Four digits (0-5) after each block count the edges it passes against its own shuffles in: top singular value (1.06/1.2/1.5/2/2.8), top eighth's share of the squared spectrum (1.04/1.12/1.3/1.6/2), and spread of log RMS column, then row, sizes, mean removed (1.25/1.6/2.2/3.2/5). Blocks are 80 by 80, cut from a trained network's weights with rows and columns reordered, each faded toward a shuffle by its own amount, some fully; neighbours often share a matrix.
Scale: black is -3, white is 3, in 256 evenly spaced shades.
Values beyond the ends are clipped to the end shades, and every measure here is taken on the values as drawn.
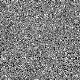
1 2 0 2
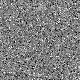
0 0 0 0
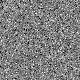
0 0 0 0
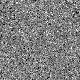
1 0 0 0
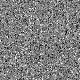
1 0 0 0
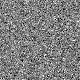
1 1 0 0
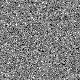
0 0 0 0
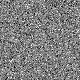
0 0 0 0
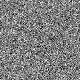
2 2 0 0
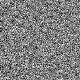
2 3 1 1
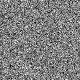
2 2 0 1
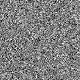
2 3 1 1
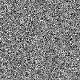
2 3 1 1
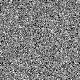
1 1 0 1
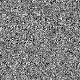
1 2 0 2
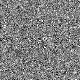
1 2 0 2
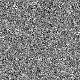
1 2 0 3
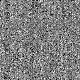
2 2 0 1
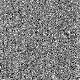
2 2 0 1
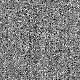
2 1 0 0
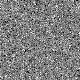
0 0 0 0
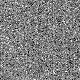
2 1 0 0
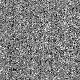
1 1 0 1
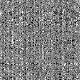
3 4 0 3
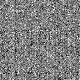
2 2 0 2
